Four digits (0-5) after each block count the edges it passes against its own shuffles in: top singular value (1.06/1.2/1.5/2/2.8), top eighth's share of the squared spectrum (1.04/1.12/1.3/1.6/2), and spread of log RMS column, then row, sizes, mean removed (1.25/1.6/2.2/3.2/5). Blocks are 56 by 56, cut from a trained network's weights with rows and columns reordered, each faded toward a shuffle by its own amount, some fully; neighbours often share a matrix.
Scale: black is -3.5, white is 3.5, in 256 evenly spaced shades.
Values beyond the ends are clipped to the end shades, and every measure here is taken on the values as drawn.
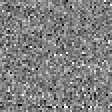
2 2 1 1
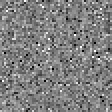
0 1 0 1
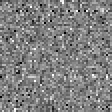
2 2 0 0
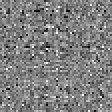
3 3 1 1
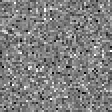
0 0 0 0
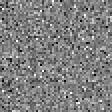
1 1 0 0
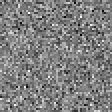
2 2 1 0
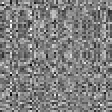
4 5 3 2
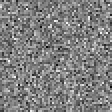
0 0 0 0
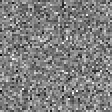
2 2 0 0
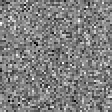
1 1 0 0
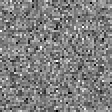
3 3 1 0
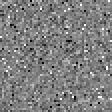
0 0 0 0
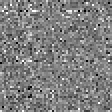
2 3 1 2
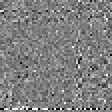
4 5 1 2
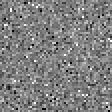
0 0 0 0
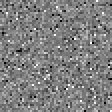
0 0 0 0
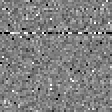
3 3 0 1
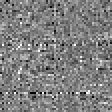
3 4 1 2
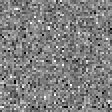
2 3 1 1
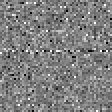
2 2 0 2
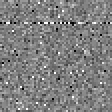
3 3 0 1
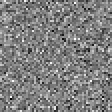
2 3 1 1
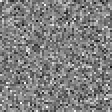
0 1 0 0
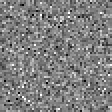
1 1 0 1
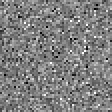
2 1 0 0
